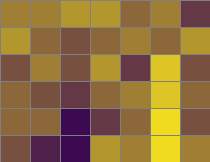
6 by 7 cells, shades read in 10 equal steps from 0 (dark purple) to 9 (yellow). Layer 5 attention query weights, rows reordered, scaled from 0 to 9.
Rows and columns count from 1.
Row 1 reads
5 5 6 6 4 5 2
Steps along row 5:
same down up up up down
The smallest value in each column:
3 1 0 2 2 4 2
